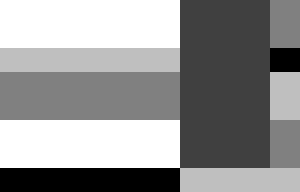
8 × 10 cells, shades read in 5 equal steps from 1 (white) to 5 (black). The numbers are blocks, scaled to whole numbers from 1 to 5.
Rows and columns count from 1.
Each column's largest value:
5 5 5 5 5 5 4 4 4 5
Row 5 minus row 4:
0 0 0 0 0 0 0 0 0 0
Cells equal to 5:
7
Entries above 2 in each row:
4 4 4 9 9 4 4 6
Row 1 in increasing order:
1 1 1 1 1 1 3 4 4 4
